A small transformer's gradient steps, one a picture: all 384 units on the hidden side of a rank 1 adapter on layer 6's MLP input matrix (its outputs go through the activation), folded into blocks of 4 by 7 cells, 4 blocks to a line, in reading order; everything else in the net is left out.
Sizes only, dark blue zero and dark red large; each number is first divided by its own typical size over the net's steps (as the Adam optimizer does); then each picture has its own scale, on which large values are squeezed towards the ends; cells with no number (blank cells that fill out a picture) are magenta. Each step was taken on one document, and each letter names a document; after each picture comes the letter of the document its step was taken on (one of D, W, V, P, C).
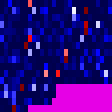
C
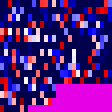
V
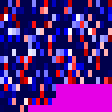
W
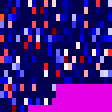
C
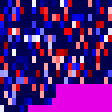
W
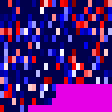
V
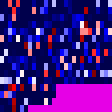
C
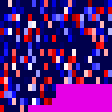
V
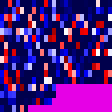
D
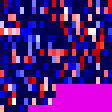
V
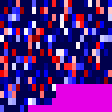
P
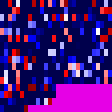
D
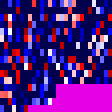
D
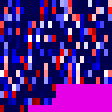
V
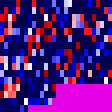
P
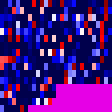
V
